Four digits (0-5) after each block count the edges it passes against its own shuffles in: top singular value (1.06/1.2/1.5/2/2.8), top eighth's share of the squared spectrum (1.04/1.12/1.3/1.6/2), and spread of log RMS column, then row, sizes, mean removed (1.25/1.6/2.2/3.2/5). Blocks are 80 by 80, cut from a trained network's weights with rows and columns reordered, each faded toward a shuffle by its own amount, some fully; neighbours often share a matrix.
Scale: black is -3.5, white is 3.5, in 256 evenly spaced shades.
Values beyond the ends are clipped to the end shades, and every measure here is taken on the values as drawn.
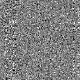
3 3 2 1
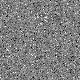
0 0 0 0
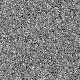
0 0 0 0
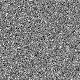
0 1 0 0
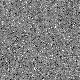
0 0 0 0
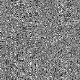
3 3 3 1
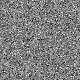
1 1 0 0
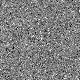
0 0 0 0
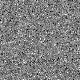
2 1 0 1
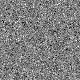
1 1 0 1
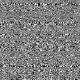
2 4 1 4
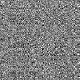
4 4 2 3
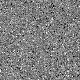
1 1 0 0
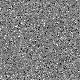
0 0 0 0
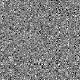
3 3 3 1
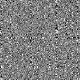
3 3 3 1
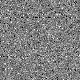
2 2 0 2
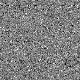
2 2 0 2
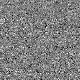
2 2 0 2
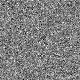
2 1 0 0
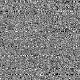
3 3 1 3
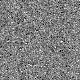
0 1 0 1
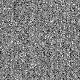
2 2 0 1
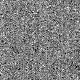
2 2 0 1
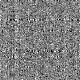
3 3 0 3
